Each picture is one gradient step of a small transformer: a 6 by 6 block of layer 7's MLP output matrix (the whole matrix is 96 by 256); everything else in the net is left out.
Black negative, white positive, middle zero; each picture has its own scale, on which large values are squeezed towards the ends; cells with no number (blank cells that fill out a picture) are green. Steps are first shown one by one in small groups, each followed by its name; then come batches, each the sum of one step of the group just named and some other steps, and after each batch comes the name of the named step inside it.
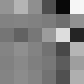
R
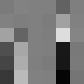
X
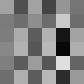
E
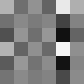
R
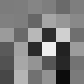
X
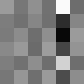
E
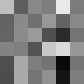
X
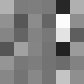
R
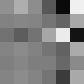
R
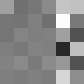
R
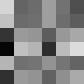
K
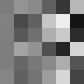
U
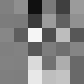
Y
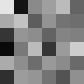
K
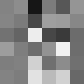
Y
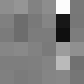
U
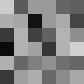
K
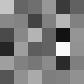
K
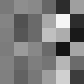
U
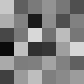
K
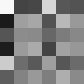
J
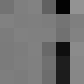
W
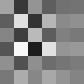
J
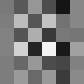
W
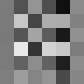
W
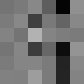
W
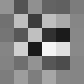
J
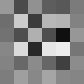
J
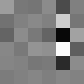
J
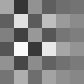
J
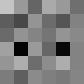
J
